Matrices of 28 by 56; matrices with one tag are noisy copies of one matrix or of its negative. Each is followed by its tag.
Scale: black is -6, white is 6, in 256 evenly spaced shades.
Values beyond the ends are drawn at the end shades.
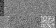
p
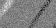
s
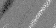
s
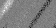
s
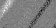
s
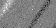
s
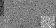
p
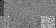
p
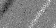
s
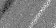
s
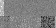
p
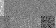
p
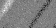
s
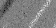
s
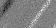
s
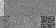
p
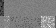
p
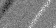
s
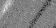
s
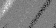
s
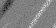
s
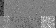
p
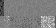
p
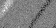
s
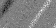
s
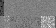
p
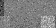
p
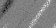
s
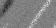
s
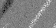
s
